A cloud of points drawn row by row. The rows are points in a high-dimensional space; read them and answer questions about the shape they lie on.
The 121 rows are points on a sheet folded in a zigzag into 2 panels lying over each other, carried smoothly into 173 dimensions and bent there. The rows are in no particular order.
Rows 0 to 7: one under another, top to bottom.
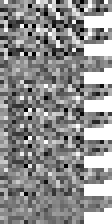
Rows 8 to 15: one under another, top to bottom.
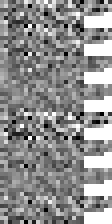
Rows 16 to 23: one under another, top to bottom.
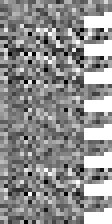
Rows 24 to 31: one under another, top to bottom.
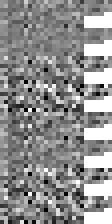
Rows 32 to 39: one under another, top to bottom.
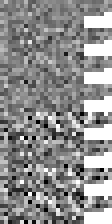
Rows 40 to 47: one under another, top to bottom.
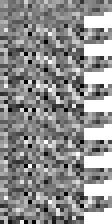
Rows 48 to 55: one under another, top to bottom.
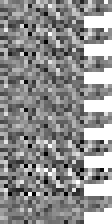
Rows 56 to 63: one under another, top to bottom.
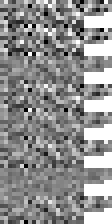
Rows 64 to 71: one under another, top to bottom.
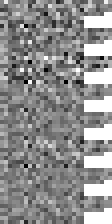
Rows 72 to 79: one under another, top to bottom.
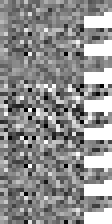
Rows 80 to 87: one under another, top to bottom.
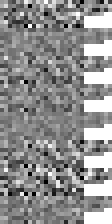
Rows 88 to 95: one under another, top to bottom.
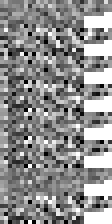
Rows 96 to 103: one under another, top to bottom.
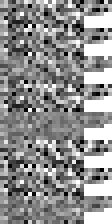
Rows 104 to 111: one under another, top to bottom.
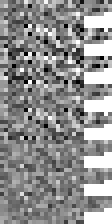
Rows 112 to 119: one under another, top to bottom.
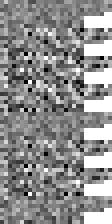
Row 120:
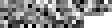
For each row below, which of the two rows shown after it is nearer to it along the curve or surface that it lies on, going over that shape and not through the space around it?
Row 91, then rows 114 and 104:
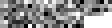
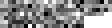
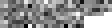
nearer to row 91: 104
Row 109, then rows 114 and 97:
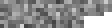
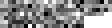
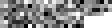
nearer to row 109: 97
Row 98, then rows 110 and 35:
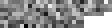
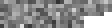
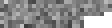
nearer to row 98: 110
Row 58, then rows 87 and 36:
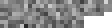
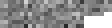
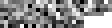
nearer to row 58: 87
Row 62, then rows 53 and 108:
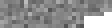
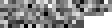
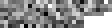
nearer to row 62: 108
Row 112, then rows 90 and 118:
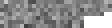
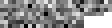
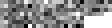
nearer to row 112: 90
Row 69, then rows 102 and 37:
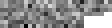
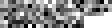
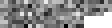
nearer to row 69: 102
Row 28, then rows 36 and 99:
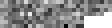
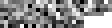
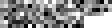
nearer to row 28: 99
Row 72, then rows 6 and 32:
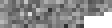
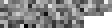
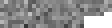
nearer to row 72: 32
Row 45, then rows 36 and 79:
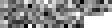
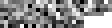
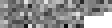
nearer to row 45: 79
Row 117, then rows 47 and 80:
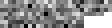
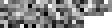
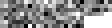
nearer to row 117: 47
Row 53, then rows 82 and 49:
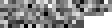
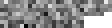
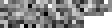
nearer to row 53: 49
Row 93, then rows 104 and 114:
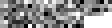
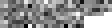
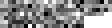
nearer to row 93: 104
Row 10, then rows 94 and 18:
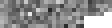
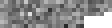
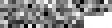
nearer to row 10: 94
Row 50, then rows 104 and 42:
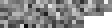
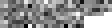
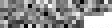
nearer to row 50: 42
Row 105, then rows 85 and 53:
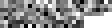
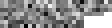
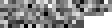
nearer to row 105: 85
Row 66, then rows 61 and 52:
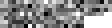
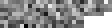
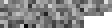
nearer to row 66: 52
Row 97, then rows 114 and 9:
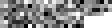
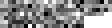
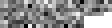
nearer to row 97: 9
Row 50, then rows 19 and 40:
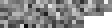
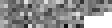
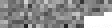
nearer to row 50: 40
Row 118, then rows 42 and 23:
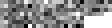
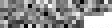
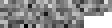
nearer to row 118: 42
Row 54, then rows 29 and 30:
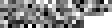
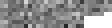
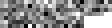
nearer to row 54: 30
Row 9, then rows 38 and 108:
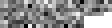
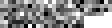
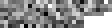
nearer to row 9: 108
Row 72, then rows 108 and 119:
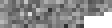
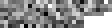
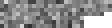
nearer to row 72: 119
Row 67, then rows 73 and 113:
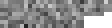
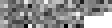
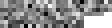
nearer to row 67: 113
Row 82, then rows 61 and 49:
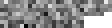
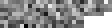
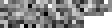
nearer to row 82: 49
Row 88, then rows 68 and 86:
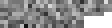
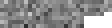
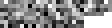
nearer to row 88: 86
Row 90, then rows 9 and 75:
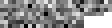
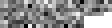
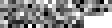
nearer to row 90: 75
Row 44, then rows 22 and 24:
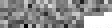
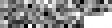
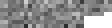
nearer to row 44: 24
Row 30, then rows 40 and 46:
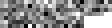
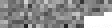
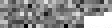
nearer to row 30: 40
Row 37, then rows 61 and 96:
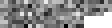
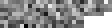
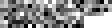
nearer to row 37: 96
